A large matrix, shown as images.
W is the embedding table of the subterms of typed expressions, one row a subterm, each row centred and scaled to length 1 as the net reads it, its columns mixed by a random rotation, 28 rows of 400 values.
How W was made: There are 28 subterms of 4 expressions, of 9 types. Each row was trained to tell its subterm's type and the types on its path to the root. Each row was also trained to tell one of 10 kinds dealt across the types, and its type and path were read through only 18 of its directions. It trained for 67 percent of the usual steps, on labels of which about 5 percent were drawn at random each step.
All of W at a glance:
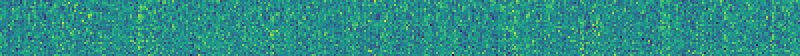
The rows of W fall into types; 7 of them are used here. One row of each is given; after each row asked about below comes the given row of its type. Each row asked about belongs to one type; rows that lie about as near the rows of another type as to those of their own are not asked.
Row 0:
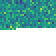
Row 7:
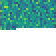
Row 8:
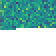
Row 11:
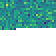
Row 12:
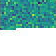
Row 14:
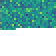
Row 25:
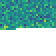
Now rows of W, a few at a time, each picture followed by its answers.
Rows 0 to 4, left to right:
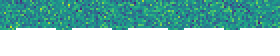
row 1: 7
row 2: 12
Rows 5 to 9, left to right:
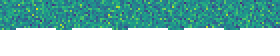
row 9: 8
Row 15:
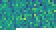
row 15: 7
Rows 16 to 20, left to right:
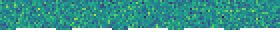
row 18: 8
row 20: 14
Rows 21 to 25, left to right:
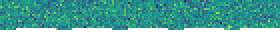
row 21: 11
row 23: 8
